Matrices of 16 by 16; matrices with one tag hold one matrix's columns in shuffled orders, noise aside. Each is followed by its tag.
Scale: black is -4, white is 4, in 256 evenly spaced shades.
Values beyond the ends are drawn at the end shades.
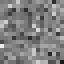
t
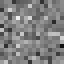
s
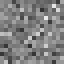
s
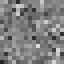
t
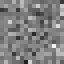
t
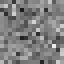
t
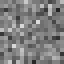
t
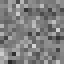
t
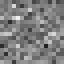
s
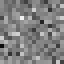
s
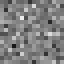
s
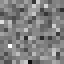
t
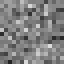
t
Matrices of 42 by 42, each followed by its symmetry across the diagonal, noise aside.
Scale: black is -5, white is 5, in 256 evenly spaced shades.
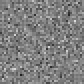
antisymmetric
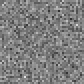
symmetric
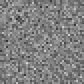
symmetric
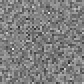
symmetric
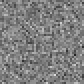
antisymmetric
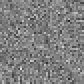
antisymmetric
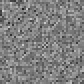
symmetric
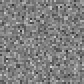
antisymmetric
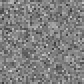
antisymmetric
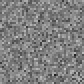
symmetric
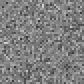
symmetric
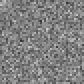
symmetric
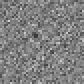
symmetric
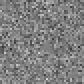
antisymmetric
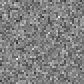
symmetric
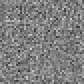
antisymmetric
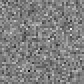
antisymmetric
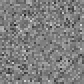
symmetric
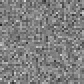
antisymmetric
